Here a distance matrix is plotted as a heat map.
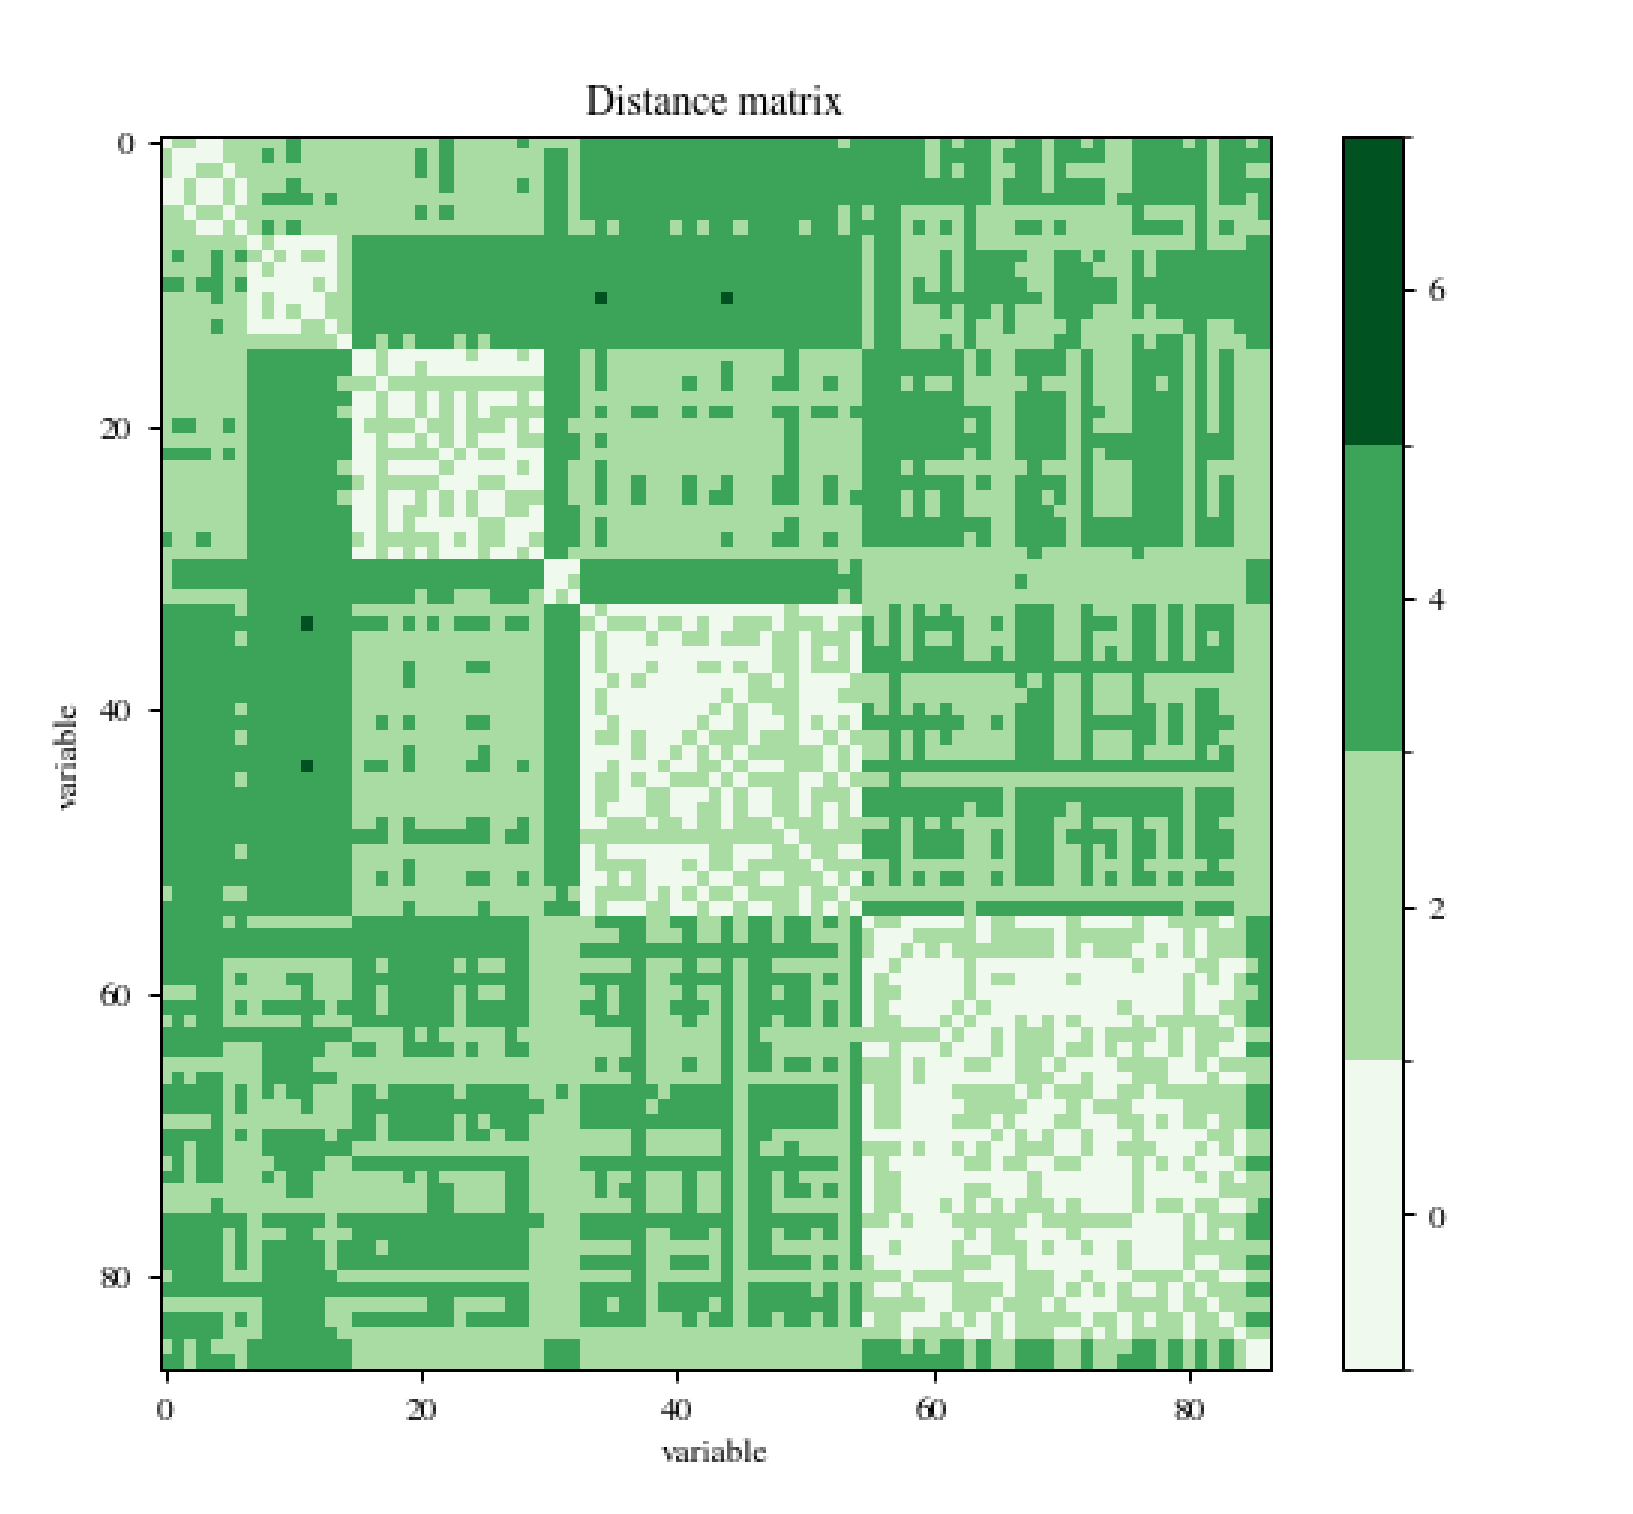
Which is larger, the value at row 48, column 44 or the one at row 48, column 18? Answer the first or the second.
the second
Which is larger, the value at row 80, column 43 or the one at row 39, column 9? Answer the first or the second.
the second
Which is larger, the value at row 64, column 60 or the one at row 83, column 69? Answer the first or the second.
the second
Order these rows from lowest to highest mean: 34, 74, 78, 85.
74, 78, 85, 34
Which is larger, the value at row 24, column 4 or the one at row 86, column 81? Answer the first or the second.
the second
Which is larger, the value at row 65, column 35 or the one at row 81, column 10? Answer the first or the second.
the second
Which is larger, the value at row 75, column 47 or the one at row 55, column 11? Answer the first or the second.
the first
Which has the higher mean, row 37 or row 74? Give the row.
37
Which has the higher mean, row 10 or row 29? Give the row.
10
